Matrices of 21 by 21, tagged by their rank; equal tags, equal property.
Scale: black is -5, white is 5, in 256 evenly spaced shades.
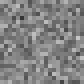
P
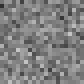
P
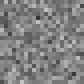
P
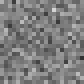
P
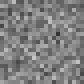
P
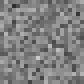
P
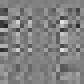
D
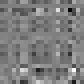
D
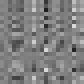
D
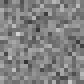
P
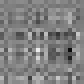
D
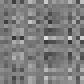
D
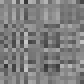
D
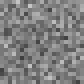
P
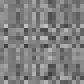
D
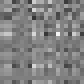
D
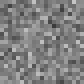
P
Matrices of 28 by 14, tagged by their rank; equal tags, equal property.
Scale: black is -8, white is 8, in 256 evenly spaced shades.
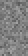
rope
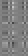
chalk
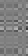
chalk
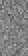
rope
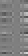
chalk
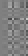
chalk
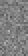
rope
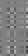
chalk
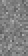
rope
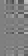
chalk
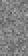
rope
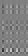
chalk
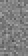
rope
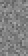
rope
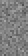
rope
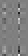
chalk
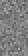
rope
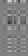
chalk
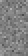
rope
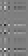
chalk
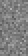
rope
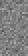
rope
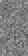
rope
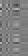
chalk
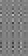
chalk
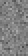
rope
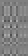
chalk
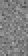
rope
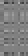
chalk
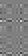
chalk
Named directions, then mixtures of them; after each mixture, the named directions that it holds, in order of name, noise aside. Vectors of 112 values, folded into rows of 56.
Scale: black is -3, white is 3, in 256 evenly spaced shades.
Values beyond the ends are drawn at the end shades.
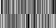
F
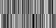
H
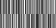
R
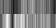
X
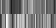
X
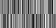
H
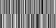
R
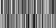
F, H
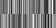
H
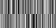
F, H, R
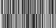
F, H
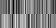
F, R, X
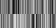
H, R, X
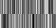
H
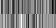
F, H, X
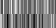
F, H, X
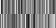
F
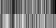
F, X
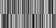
H
